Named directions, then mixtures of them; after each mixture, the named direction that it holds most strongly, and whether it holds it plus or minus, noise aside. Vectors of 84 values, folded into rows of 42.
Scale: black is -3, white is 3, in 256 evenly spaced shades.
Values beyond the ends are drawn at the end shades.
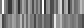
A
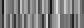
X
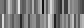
A, minus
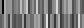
X, plus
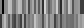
A, minus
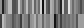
A, minus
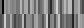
X, plus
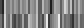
X, plus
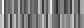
X, minus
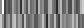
X, minus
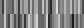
X, plus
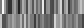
A, plus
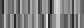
X, plus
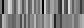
A, minus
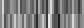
X, minus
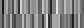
X, plus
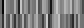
X, plus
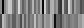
A, minus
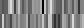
A, minus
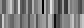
A, minus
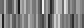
X, plus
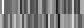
X, minus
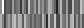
X, minus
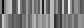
A, minus
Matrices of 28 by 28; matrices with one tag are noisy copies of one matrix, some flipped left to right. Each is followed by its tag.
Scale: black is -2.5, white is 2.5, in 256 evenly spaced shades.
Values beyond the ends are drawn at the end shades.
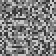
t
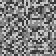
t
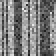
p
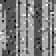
p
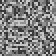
t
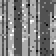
p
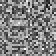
t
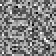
t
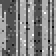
p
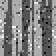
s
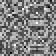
t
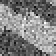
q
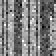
p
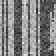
p
